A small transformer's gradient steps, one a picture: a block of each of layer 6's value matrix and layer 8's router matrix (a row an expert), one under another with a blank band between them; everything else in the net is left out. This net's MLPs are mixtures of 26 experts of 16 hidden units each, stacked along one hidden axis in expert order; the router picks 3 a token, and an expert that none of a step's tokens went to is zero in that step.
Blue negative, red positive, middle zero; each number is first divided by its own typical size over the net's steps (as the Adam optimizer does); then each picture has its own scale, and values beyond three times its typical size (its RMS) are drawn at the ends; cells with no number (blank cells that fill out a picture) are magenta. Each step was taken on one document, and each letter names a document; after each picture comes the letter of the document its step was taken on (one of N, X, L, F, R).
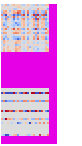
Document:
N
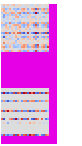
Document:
N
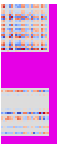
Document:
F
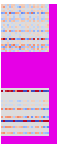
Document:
F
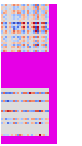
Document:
N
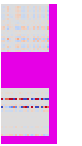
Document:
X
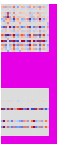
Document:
F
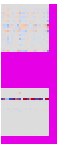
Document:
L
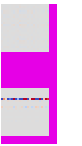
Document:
L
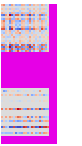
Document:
F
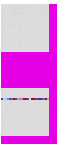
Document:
L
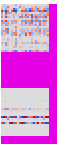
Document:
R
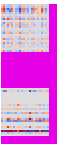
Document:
F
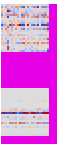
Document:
R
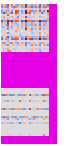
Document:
R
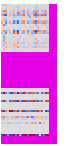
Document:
N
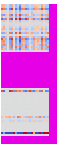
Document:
F
